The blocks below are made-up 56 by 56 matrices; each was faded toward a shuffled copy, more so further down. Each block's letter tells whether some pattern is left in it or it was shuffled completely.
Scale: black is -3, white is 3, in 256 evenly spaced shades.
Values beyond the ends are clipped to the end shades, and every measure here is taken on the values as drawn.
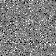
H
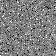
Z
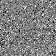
Z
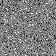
Z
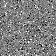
Z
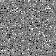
H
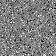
Z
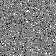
Z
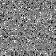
H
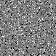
Z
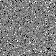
Z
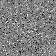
Z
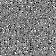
H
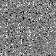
H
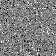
H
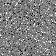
Z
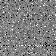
H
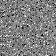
H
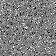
Z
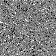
Z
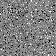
H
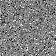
Z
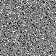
Z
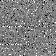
H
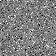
Z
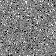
Z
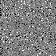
H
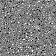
Z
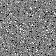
Z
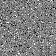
Z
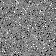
Z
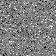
Z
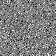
H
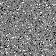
Z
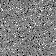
Z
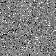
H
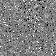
Z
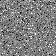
Z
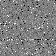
H
